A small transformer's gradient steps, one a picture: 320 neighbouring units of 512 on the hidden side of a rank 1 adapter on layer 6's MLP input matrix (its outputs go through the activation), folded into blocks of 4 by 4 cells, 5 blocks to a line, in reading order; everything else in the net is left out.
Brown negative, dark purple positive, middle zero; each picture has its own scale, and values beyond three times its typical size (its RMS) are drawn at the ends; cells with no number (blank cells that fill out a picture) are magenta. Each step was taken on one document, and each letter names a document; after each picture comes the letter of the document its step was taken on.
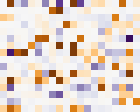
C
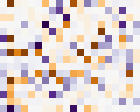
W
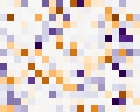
C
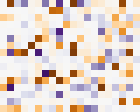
C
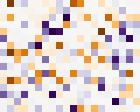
W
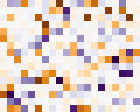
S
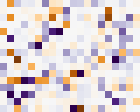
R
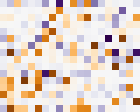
R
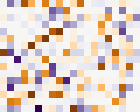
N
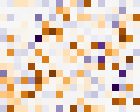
R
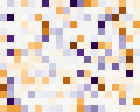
N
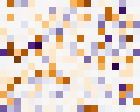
R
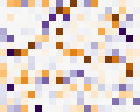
S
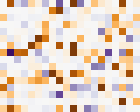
C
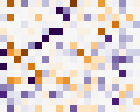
W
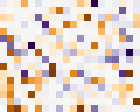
R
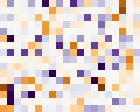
N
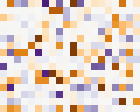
C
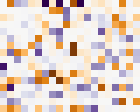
C
